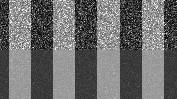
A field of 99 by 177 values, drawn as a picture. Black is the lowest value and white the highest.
Stripes: upright, repeating 4 times. Slope: none. Seam: horizontal, 50% of the way down, the bottom part calmer. Average level on the scale: 40%.
